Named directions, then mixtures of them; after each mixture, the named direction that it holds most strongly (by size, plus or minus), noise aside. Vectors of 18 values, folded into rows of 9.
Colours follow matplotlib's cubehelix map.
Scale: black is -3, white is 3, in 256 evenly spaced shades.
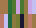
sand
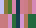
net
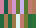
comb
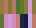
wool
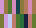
wool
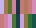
net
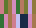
wool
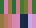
wool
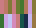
wool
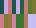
comb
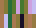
sand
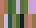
sand
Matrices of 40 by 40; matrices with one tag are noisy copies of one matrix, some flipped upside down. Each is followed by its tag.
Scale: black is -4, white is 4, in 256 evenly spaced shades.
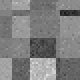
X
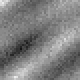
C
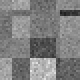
X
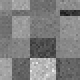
X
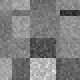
X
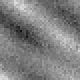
C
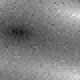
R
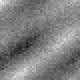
C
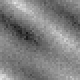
C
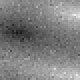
R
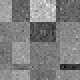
X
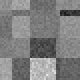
X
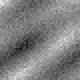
C
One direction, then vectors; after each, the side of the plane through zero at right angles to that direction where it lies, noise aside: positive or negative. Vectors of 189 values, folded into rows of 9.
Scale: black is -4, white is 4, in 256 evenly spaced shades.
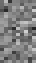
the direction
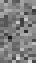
negative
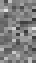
negative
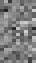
positive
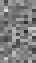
negative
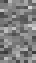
negative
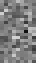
negative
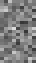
negative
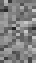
positive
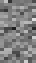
positive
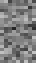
positive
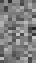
positive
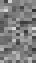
negative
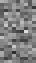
positive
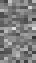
negative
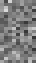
negative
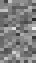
negative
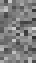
negative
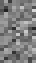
positive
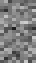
positive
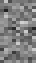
positive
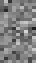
positive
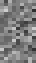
negative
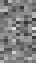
negative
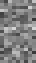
negative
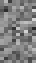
positive
